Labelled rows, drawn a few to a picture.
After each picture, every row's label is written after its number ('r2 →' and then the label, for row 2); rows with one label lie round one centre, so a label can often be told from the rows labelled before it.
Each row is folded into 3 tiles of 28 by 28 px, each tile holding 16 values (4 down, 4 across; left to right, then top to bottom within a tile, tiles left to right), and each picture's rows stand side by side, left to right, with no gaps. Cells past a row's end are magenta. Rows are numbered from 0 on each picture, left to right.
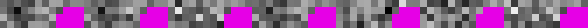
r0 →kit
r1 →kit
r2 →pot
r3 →kit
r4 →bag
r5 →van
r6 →pot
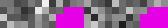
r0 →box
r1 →van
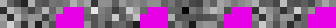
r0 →van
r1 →pot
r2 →kit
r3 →van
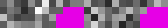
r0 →box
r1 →van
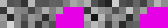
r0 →van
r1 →van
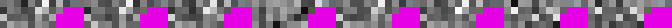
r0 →box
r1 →box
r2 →box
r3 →bag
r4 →box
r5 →box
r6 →pot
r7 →pot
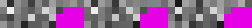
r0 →pot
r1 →pot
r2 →pot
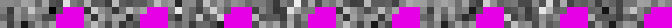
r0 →bag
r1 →van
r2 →pot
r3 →box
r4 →van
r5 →bag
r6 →box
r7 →kit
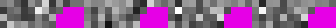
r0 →box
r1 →bag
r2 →pot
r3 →pot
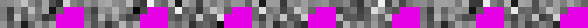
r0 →bag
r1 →bag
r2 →pot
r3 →pot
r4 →box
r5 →bag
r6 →pot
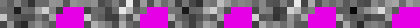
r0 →kit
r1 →box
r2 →kit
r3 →box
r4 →kit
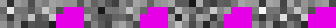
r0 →pot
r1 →kit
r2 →van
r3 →pot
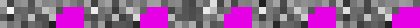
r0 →pot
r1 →pot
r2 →box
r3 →pot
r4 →pot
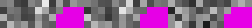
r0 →box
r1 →box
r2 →van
